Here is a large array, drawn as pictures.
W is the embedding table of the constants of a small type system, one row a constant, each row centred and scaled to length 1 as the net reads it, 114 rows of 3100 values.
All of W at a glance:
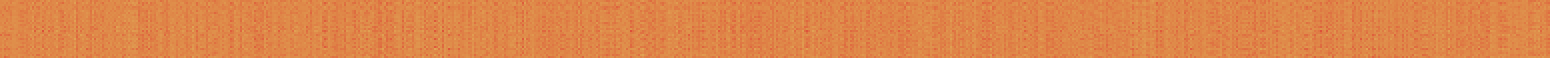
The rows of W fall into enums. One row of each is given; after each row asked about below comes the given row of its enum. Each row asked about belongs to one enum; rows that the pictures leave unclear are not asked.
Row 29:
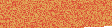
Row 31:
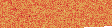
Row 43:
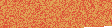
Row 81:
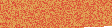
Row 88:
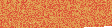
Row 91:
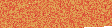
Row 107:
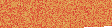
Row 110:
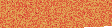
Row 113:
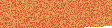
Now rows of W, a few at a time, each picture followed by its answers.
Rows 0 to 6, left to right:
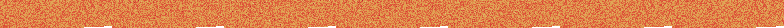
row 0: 43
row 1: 88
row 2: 110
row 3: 88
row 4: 29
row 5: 43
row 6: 43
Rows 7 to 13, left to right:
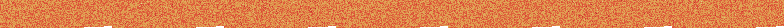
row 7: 81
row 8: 91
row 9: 107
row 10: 81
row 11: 81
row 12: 110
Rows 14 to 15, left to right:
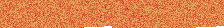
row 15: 31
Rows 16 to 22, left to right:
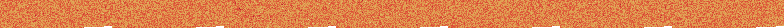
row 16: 91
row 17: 81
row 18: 31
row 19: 88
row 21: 91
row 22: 113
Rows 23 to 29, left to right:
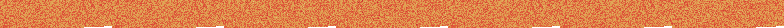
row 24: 43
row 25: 88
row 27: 43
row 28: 43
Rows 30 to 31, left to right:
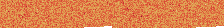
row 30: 110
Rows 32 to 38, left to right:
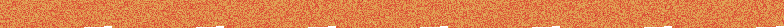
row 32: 29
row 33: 29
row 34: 43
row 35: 88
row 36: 81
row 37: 91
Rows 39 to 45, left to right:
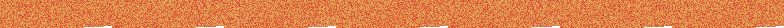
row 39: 110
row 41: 113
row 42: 81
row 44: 88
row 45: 81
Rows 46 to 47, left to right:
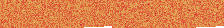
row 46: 88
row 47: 91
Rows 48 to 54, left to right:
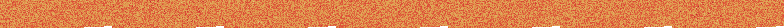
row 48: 29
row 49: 107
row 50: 88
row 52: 113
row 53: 113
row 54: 110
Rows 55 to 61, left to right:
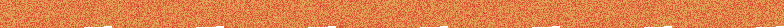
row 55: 113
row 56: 110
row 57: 88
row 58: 43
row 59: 110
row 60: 113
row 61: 81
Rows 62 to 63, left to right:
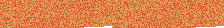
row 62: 113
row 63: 81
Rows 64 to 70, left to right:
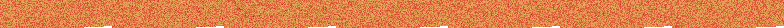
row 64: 113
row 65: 107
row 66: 31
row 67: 29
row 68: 91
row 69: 91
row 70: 43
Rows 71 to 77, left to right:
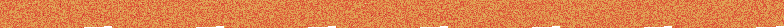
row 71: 91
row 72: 110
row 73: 81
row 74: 91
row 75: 29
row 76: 81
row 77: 43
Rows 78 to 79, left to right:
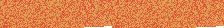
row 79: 43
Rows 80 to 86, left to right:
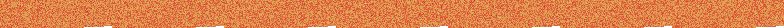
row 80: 107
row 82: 81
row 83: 91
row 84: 88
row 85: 29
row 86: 43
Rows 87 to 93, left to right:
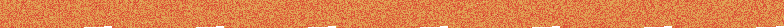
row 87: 88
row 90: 81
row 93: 43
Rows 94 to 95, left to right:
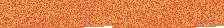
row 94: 113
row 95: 81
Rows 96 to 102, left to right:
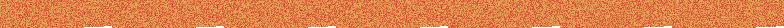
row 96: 110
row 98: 91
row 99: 91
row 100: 43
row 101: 81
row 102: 88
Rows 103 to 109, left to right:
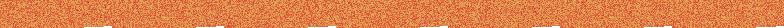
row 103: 91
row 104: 88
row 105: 43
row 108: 88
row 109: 88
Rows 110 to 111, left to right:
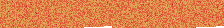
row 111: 91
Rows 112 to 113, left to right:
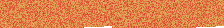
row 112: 91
